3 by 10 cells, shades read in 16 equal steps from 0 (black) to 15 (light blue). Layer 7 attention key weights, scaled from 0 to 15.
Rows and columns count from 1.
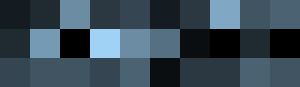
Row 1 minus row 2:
-1 -8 10 -11 -5 -6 3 12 3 7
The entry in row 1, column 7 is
4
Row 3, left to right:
5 6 6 5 7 1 4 4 7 6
